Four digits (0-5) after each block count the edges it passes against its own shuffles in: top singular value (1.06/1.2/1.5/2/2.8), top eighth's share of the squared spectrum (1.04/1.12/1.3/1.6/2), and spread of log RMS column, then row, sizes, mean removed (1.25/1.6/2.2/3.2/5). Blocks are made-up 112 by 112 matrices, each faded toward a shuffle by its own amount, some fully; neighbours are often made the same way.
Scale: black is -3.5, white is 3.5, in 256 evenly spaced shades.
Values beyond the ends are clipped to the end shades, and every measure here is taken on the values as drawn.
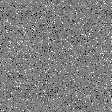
3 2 1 0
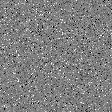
3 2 0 0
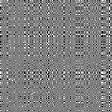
5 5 4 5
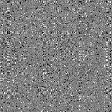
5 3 2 2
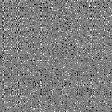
5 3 2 2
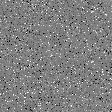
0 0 0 0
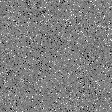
2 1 0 0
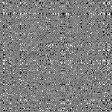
5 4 3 3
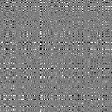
5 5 3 4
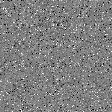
3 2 0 1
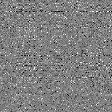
4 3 2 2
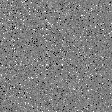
3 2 1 1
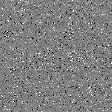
3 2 1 2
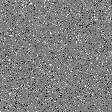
0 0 0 0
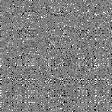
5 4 3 3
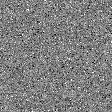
0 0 0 0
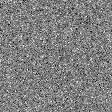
0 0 0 0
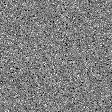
0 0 0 0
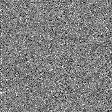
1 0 2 0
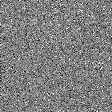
0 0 1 0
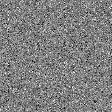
1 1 2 0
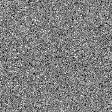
0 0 2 0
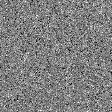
0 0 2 0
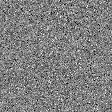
0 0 1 0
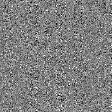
1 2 3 0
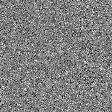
0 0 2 0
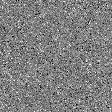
0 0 1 0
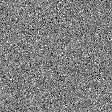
0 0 1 0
